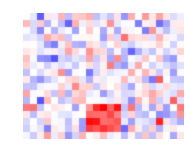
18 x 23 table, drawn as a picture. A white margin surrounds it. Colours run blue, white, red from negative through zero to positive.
Stripes: none. Average level on the scale: 50%. Odd patch: higher, in the bottom middle. Ninth with the highest average: bottom middle. Odd rows or columns: none.
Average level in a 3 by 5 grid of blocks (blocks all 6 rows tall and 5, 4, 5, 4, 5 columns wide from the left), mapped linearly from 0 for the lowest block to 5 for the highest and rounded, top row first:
01101 | 01110 | 10501
